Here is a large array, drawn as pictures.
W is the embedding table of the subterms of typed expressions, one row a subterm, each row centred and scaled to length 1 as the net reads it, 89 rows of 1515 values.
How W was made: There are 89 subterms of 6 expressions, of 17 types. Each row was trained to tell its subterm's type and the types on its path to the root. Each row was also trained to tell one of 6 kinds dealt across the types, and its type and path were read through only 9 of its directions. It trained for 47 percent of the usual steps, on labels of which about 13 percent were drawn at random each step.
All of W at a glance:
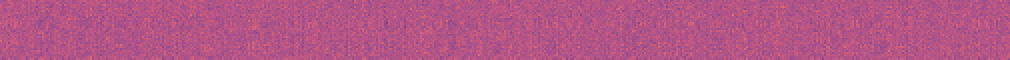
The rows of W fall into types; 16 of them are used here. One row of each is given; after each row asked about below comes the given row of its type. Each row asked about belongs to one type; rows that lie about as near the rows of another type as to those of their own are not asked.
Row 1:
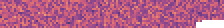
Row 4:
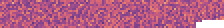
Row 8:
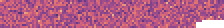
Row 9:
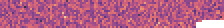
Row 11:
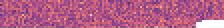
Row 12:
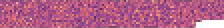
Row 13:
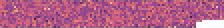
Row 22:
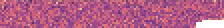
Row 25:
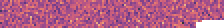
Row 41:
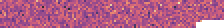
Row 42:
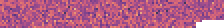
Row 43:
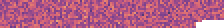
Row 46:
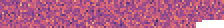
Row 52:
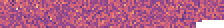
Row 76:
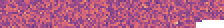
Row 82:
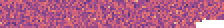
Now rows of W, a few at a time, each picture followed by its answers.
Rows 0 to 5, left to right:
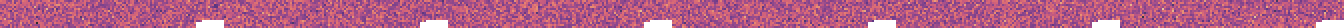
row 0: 52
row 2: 46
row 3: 52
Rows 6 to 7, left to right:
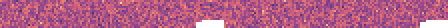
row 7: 1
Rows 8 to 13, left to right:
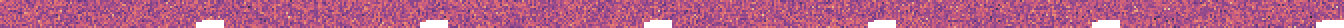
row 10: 52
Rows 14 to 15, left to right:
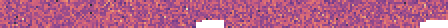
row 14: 13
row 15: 11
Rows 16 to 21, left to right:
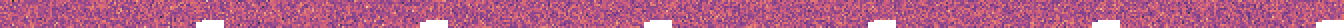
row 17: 11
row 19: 22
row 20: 76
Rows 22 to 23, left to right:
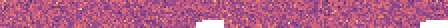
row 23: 13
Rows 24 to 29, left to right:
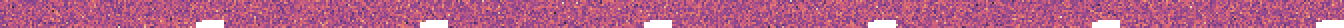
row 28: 76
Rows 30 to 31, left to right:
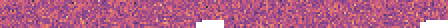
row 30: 52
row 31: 43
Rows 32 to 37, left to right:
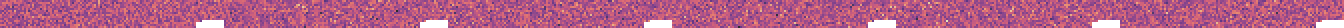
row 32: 82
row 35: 52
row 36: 82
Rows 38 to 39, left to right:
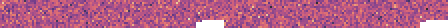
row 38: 8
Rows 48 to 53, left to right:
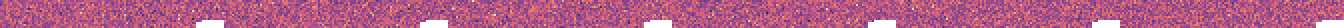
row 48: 11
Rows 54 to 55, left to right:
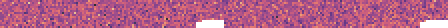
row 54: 22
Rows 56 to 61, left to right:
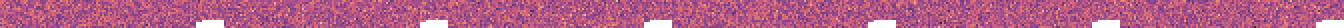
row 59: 11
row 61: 8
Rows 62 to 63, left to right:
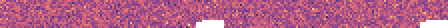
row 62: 22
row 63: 82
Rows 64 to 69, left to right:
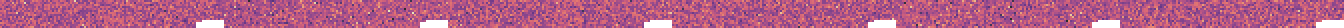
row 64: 13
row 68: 43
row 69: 46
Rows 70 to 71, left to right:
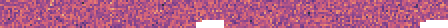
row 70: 46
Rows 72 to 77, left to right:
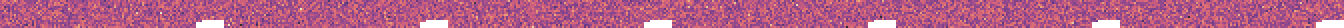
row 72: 8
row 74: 43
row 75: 82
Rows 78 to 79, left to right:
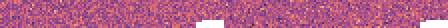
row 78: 82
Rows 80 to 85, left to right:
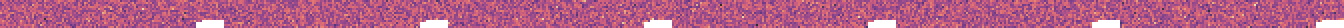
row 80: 13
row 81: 25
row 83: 9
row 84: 46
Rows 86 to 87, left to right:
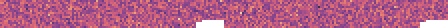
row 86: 13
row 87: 46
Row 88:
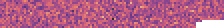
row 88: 11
